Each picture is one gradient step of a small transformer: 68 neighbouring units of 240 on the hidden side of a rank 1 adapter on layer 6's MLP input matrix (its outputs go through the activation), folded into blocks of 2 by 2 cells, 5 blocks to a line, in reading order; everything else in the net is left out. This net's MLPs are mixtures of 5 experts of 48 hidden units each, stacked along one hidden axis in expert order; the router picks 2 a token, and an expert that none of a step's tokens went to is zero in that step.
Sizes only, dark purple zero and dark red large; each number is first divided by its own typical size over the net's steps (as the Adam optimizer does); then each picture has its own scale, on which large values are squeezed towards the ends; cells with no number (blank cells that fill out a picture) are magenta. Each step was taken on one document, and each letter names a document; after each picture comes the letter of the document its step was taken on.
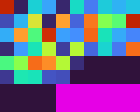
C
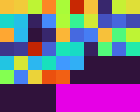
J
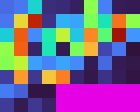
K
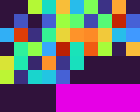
J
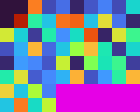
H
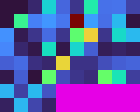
H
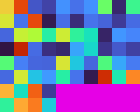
K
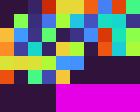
J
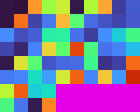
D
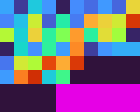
C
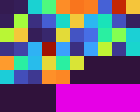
J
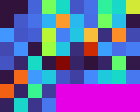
H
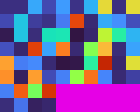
D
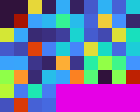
H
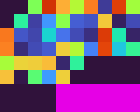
J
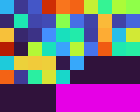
J
